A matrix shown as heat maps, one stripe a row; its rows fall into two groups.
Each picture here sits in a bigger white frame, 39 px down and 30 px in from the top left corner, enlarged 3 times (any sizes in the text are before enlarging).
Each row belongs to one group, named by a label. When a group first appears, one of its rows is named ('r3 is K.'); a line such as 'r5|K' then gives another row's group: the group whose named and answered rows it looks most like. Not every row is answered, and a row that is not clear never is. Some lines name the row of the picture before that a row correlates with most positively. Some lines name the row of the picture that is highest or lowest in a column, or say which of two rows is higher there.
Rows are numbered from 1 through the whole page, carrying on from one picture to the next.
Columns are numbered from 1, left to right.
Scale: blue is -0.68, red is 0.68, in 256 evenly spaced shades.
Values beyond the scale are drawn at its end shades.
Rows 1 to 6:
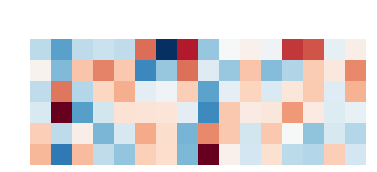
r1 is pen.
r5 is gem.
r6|gem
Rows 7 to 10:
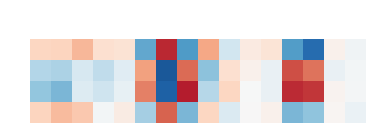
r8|pen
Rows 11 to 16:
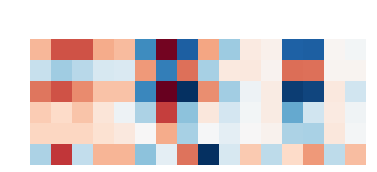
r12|pen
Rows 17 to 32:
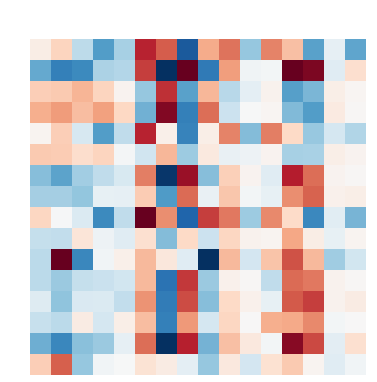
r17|gem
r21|gem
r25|gem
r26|pen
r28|pen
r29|pen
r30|pen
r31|pen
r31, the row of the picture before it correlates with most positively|12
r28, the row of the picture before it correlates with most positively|12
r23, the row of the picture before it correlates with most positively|12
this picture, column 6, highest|25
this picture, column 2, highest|27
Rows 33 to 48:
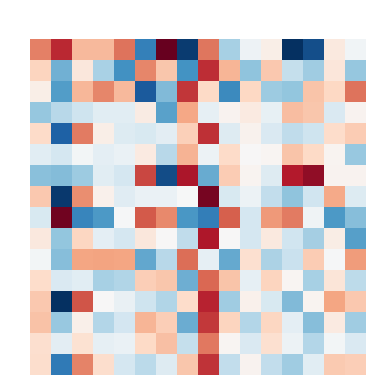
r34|gem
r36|pen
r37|gem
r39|pen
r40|gem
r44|gem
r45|gem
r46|gem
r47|gem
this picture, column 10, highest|41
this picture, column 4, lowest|41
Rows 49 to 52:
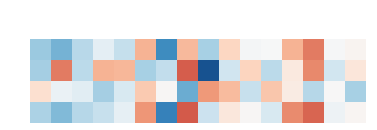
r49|pen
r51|gem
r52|pen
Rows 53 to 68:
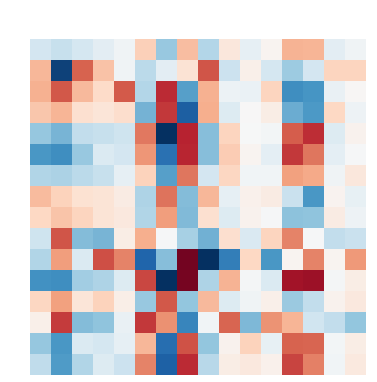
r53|pen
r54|gem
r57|pen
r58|pen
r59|pen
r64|pen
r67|pen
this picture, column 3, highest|54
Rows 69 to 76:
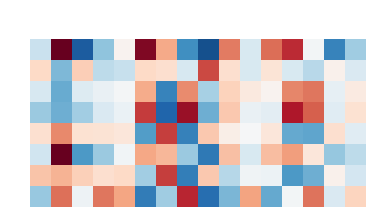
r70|gem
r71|pen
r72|pen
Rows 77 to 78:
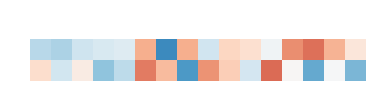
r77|pen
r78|gem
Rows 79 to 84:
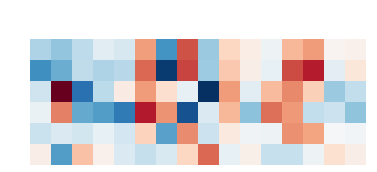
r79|pen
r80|pen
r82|gem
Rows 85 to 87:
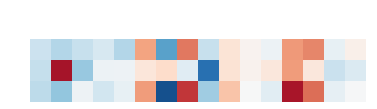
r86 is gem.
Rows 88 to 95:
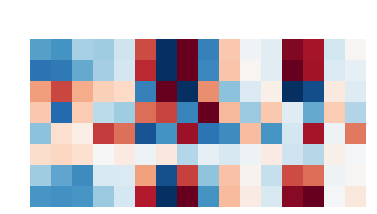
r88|pen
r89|pen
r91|gem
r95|pen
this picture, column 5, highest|92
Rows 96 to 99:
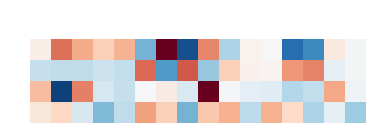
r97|pen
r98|gem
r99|gem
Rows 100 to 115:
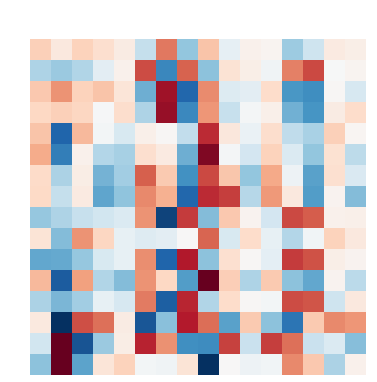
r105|gem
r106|gem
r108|pen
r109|gem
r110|pen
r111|gem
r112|pen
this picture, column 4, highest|113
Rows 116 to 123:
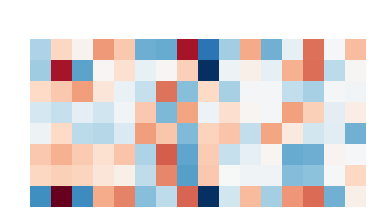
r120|gem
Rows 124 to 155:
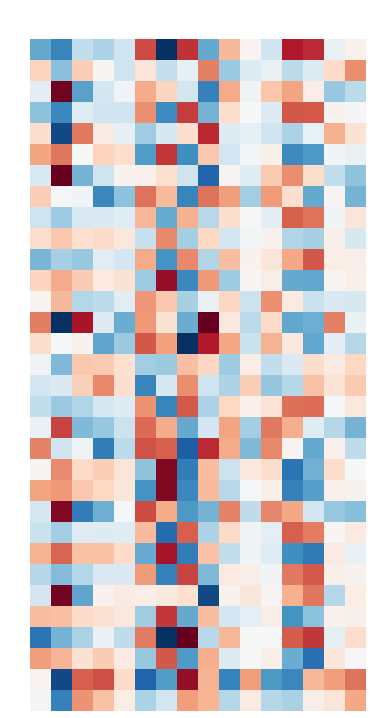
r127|pen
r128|gem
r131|gem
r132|pen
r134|pen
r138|gem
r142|gem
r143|gem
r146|gem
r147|pen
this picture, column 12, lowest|154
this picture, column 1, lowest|152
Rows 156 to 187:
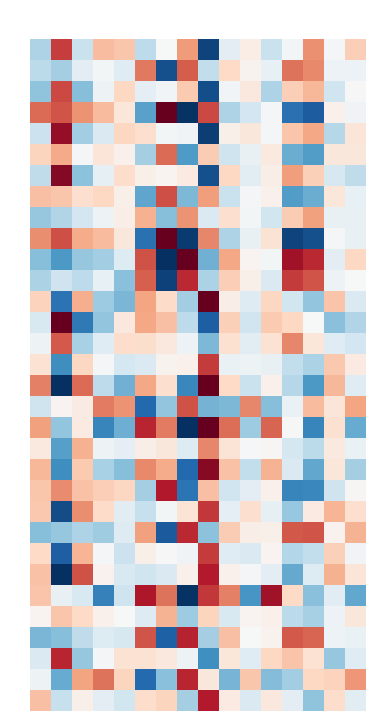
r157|pen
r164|pen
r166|pen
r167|pen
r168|gem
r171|gem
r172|gem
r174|gem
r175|gem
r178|gem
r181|gem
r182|gem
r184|pen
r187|gem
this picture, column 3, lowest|169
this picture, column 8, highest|166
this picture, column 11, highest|173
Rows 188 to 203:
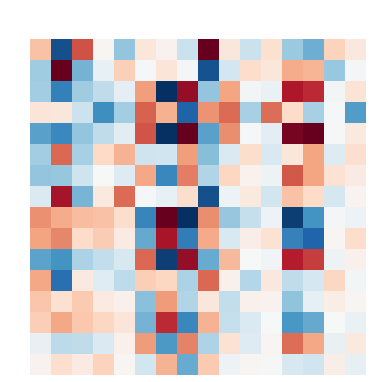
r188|gem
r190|pen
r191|gem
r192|pen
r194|pen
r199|gem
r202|pen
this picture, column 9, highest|188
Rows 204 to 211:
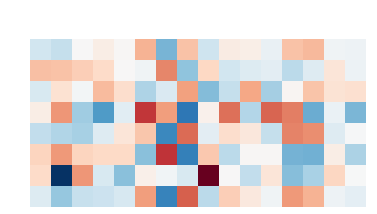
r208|pen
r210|gem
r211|pen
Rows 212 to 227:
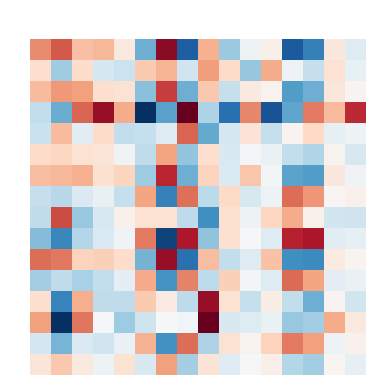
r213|gem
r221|pen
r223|pen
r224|gem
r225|gem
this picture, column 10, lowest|215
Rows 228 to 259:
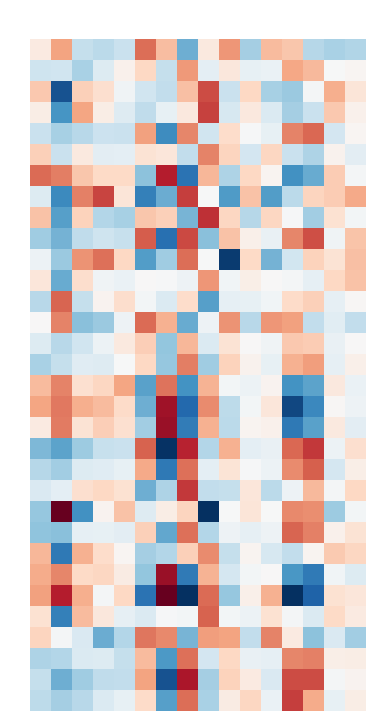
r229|pen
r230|gem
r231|gem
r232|pen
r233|gem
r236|gem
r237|pen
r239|gem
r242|pen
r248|pen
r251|pen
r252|gem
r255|gem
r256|gem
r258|pen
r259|pen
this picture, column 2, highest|250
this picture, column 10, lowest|238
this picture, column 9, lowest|250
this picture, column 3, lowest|250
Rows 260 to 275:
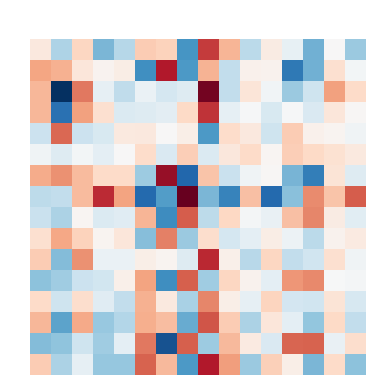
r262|gem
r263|gem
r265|pen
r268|pen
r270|gem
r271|pen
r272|gem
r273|gem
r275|gem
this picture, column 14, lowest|266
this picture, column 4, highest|267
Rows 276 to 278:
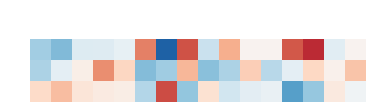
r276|pen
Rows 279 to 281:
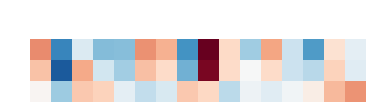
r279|gem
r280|gem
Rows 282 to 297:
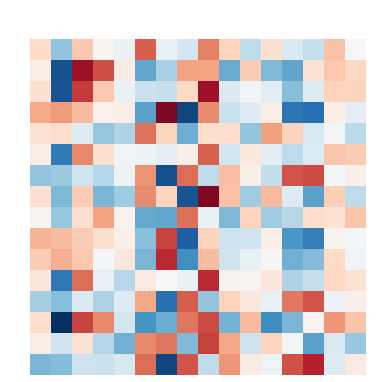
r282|gem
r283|gem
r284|gem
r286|gem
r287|gem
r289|gem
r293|gem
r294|pen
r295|gem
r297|pen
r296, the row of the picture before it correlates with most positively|279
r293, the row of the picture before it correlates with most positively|280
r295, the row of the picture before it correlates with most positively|281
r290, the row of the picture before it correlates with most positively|281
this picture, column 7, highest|285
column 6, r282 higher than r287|Yes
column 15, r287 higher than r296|Yes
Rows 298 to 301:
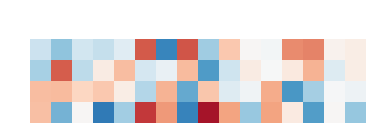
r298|pen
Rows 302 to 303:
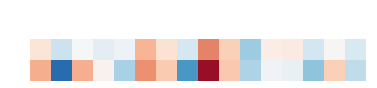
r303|gem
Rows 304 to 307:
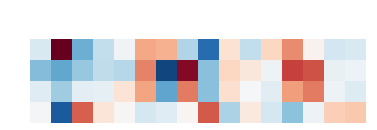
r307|gem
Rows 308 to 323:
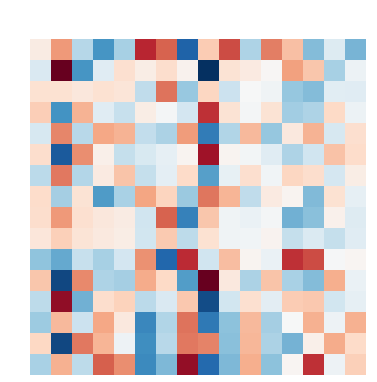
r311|gem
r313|gem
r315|gem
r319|gem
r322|gem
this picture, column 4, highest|323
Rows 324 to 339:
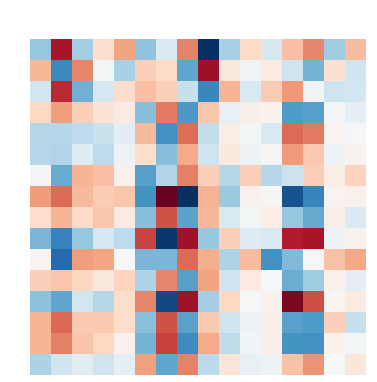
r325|gem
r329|pen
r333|pen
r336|pen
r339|pen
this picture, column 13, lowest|331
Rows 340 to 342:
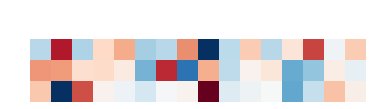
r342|gem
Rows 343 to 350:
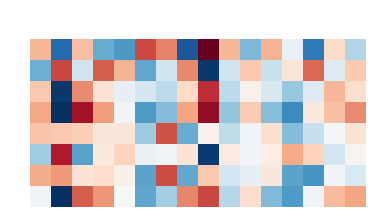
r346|gem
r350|gem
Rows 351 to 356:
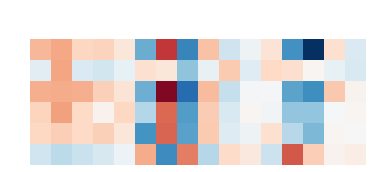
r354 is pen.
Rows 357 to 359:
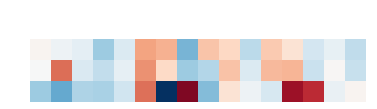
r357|gem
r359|pen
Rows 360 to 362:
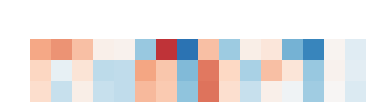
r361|gem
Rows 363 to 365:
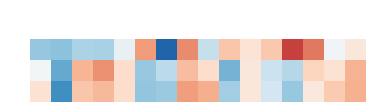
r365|gem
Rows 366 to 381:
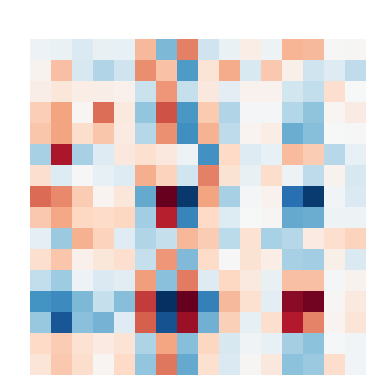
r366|pen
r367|gem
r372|gem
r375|gem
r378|pen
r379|pen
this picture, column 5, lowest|378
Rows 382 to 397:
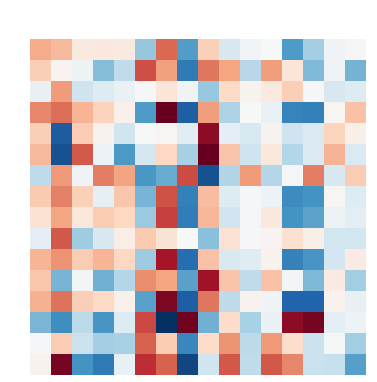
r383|gem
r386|gem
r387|gem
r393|gem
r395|pen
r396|gem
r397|gem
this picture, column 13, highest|395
